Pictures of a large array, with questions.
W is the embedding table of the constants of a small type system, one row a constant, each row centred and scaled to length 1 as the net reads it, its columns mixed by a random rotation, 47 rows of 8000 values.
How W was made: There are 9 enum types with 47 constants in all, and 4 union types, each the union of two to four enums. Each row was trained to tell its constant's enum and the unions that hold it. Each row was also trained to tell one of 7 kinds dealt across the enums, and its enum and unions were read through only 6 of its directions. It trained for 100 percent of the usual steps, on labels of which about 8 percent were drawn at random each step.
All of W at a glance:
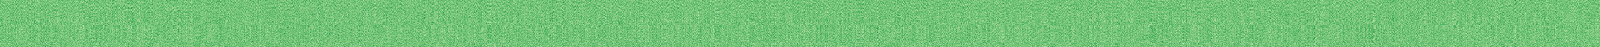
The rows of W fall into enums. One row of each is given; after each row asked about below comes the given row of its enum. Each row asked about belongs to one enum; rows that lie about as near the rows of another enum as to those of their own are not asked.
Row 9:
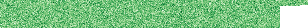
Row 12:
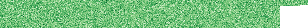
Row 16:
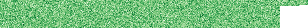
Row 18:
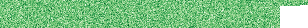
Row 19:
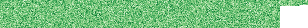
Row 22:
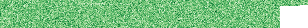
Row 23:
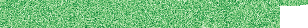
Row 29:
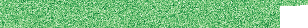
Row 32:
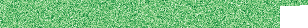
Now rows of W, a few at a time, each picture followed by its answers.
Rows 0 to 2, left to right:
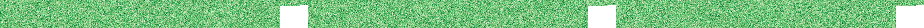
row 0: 12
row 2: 29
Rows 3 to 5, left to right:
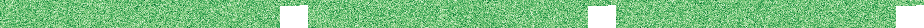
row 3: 22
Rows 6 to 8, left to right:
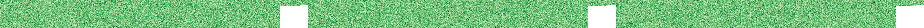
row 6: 9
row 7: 22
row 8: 12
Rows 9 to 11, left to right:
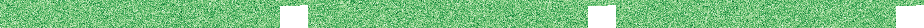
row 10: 16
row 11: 12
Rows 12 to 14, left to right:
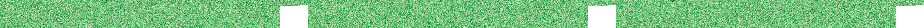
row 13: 19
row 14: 22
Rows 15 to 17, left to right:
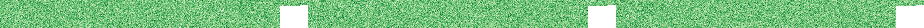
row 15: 18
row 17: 12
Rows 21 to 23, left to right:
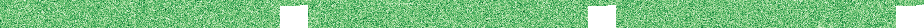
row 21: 18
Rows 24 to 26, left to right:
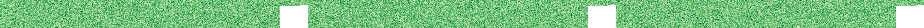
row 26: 9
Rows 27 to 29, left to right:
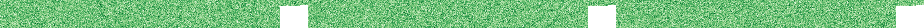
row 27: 19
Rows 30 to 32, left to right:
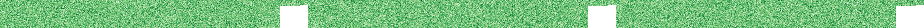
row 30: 23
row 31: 16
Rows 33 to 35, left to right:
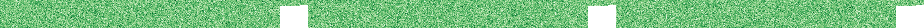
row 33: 18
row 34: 19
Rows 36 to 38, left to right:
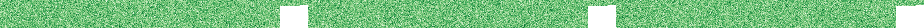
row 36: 23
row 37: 9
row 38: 19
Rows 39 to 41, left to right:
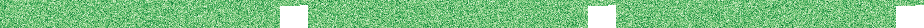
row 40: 23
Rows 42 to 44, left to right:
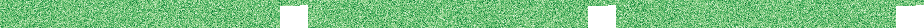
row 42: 29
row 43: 12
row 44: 22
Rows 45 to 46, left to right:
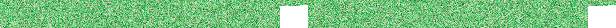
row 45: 19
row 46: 22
